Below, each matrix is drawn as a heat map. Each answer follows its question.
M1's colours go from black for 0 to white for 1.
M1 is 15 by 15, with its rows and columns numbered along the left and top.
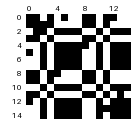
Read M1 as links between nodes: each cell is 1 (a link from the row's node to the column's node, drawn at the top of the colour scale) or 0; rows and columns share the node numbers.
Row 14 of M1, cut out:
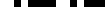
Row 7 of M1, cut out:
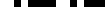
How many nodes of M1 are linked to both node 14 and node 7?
6
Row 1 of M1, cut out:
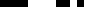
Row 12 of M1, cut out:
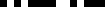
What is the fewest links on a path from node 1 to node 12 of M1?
1
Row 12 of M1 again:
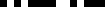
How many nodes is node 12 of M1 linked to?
5
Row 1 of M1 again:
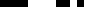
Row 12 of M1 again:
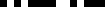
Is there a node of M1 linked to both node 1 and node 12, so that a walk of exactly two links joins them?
no
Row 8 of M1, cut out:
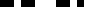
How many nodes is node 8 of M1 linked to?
8
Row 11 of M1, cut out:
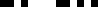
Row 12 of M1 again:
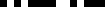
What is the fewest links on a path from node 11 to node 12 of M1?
1
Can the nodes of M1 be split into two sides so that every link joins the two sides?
yes
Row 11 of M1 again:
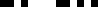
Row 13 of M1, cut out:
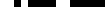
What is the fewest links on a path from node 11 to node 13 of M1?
3
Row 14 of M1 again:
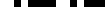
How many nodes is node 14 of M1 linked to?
6
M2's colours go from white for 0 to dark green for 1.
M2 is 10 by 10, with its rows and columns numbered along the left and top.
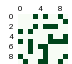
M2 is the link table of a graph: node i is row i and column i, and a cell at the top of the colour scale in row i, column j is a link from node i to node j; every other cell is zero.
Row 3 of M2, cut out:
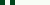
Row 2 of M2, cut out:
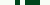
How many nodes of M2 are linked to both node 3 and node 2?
0
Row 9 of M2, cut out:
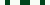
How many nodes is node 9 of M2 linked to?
4
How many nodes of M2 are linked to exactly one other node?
1
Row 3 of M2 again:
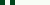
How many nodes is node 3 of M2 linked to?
2
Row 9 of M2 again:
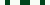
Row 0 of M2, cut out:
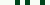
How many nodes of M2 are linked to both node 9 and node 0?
2
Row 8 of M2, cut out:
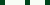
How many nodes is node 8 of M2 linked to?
3
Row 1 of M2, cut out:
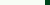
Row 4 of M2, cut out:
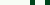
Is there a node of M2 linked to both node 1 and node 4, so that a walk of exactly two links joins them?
yes
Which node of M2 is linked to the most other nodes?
node 5
